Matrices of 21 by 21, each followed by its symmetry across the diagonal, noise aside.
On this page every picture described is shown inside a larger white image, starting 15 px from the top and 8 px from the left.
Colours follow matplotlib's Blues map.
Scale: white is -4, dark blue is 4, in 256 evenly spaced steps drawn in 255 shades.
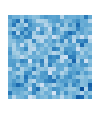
symmetric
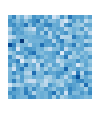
neither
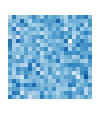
neither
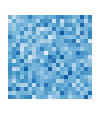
symmetric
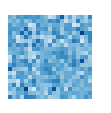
symmetric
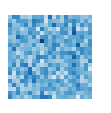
neither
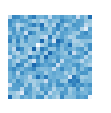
symmetric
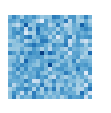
neither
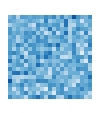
symmetric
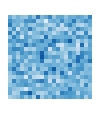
neither
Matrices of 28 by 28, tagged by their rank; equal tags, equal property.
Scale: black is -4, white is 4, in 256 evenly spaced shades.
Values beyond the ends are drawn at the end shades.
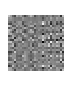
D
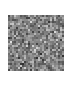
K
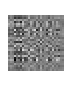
D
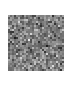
K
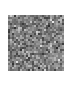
K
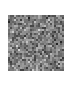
K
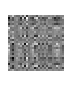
D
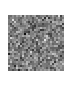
K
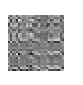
D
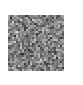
K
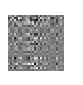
D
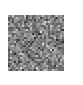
K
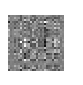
D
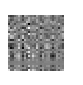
D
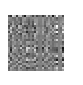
D
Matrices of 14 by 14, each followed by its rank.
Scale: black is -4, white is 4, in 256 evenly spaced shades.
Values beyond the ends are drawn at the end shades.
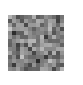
full rank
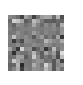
three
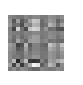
two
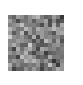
full rank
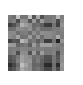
two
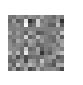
three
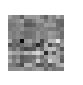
three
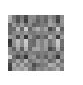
two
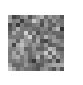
full rank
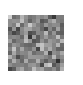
full rank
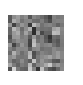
three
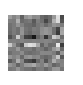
two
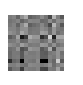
two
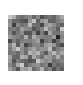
full rank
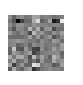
three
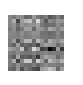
two
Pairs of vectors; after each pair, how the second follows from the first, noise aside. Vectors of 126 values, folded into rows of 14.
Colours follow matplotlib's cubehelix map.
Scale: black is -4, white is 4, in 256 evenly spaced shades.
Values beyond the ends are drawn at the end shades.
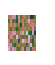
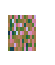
reversed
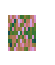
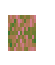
shrunk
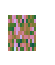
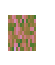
shrunk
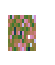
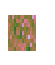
shrunk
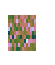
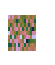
negated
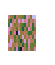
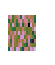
wrapped around
